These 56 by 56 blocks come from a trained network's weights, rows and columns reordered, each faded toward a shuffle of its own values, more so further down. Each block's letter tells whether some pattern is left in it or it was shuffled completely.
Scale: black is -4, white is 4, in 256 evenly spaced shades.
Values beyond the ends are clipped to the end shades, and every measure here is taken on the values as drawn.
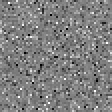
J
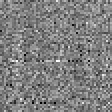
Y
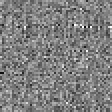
Y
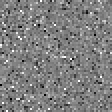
J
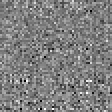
Y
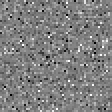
J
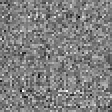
Y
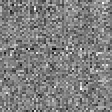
Y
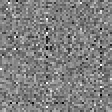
Y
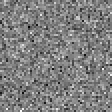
J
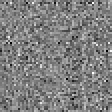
Y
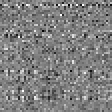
Y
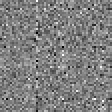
Y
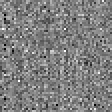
Y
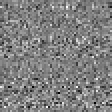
Y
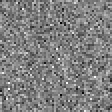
J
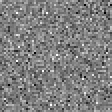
J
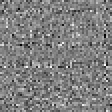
Y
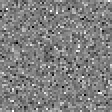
J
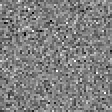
J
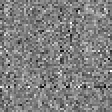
Y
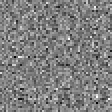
Y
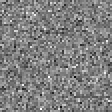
J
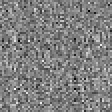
Y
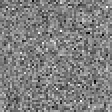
J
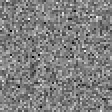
J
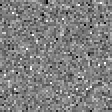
J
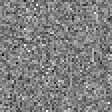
J
